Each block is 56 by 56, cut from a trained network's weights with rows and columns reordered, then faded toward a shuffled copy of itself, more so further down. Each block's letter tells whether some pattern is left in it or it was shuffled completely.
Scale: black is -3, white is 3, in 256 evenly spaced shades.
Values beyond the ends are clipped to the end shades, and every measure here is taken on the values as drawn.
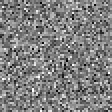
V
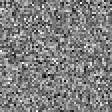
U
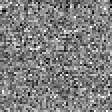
V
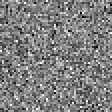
U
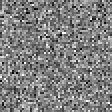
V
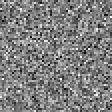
U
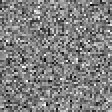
V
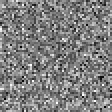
V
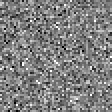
U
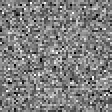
V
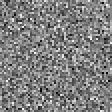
U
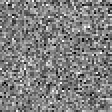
V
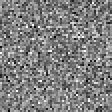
V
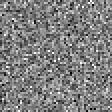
U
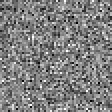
V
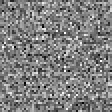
V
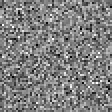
V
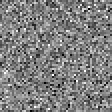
U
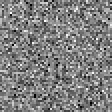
U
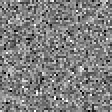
U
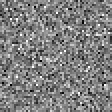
U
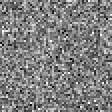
U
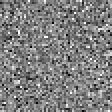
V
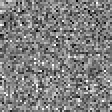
V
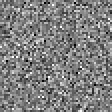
U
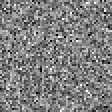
U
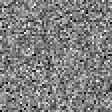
U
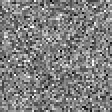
U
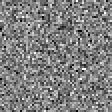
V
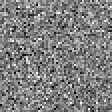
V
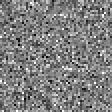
U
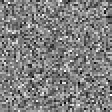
U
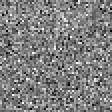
U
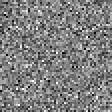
V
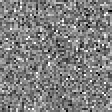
U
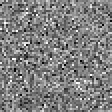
V
